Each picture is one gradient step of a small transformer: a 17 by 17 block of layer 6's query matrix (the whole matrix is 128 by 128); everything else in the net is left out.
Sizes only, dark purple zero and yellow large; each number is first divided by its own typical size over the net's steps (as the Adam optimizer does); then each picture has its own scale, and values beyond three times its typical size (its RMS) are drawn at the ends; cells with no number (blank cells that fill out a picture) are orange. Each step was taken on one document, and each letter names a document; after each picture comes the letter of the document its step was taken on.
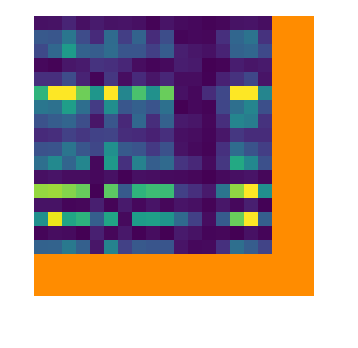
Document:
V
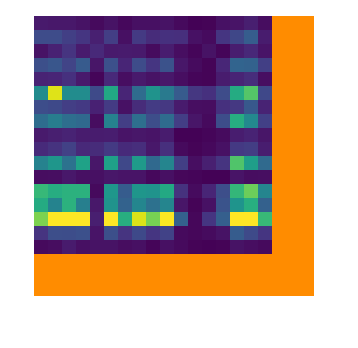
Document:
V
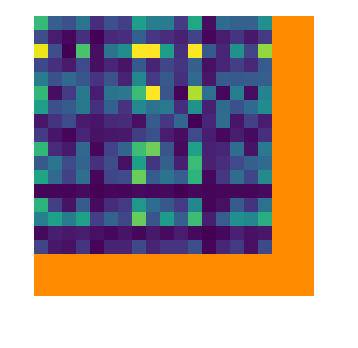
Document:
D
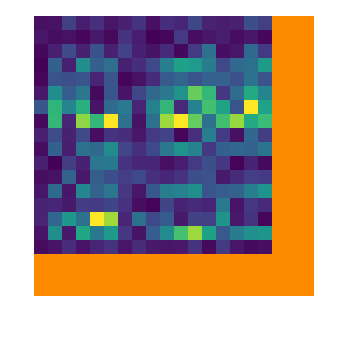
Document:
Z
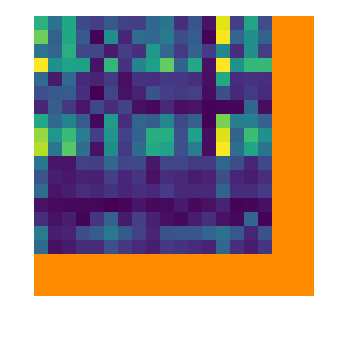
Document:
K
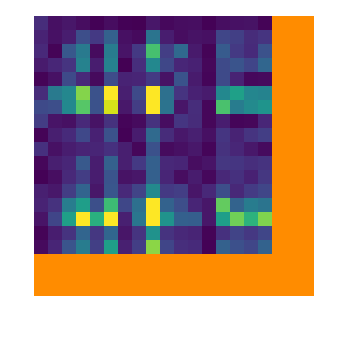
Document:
V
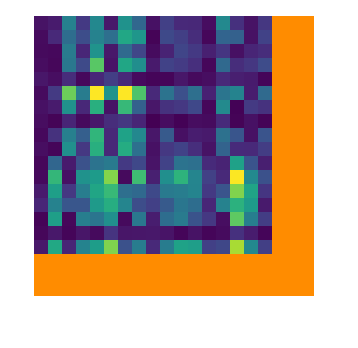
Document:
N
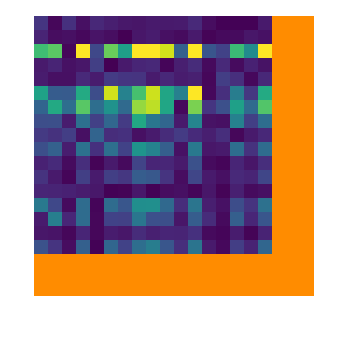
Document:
D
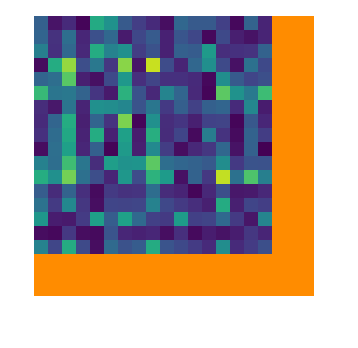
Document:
K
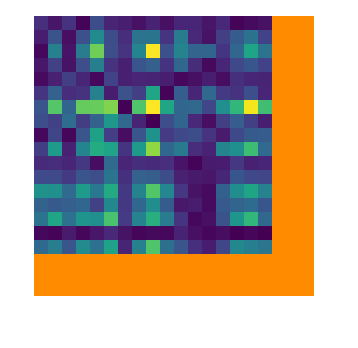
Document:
V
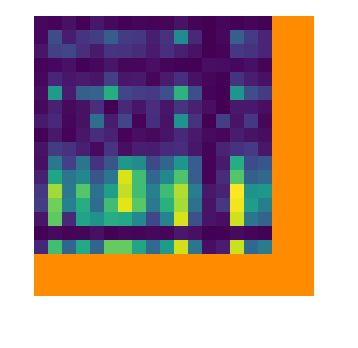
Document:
N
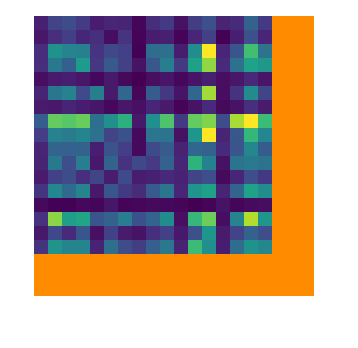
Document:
Z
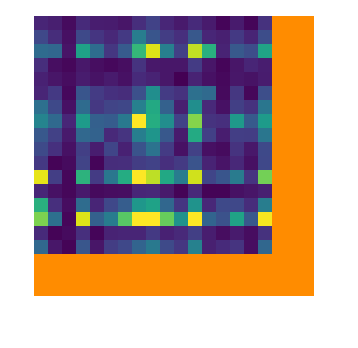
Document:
D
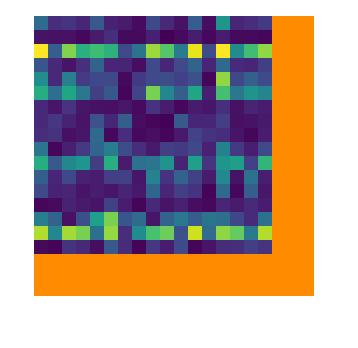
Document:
K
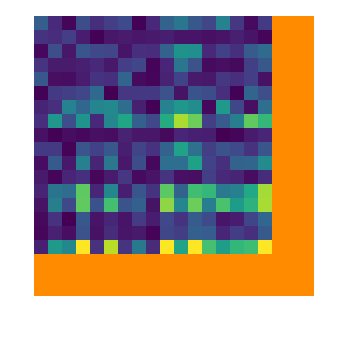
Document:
Z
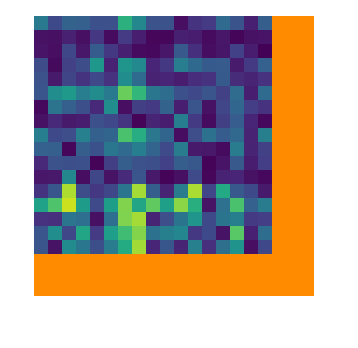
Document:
N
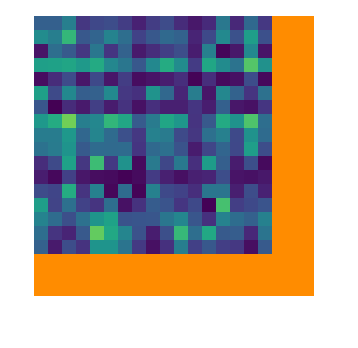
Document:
K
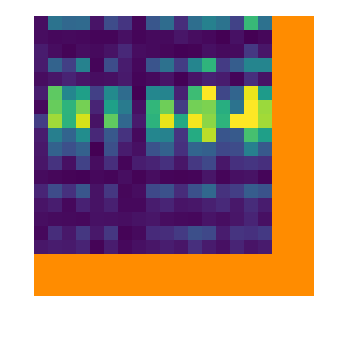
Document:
Z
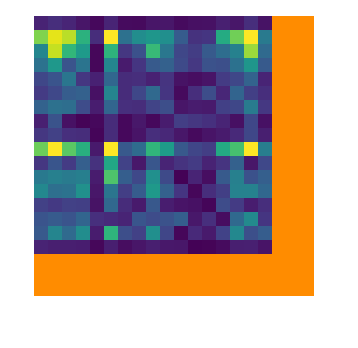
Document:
V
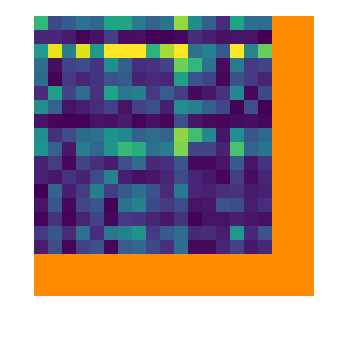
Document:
N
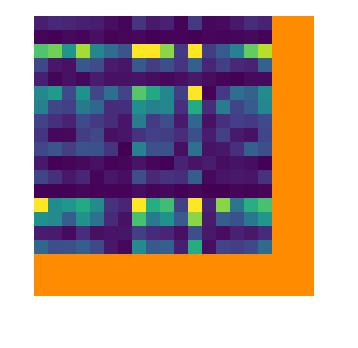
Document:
D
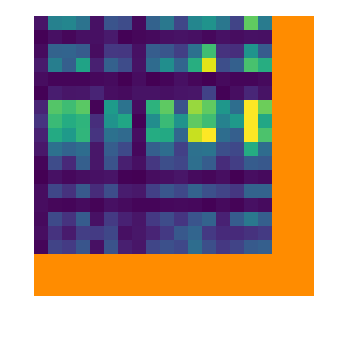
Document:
Z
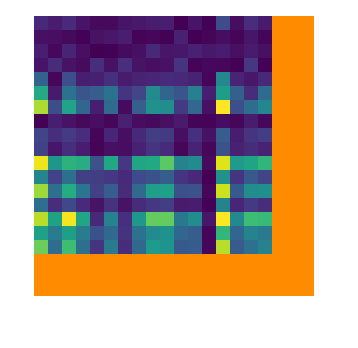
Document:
K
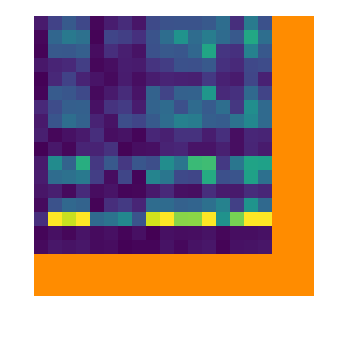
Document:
Z
